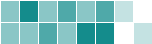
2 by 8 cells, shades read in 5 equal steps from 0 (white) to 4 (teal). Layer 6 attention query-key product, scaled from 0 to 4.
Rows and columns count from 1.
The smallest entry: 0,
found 2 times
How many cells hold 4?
3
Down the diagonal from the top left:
2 2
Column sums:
4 6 5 5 6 7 1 1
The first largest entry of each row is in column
2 5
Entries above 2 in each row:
3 3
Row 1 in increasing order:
0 1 2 2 2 3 3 4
